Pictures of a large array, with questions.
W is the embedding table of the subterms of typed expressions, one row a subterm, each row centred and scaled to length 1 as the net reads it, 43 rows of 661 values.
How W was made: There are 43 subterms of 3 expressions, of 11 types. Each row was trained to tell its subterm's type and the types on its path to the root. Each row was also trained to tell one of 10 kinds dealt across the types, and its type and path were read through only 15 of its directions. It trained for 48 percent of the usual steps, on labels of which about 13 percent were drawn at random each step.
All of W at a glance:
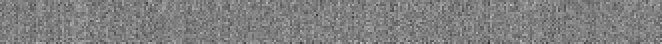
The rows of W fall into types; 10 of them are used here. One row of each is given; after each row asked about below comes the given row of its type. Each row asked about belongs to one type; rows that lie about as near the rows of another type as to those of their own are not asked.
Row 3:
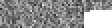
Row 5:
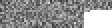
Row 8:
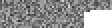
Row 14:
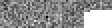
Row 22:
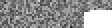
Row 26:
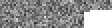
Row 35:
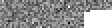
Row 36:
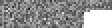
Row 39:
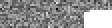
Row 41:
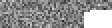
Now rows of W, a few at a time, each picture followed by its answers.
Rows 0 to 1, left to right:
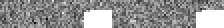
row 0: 22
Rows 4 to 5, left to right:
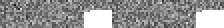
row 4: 5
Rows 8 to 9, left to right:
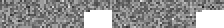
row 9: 26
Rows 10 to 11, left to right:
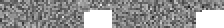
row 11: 36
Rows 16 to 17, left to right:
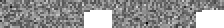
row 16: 14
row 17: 8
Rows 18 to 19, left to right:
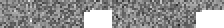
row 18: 41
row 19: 22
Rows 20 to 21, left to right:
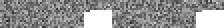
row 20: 35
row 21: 36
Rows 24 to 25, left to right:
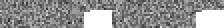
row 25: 8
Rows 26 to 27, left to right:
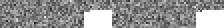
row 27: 14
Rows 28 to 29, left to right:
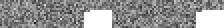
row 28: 36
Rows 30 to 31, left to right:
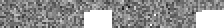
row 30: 26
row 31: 39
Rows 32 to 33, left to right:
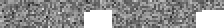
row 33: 39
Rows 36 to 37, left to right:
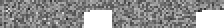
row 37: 8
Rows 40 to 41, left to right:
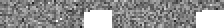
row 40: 41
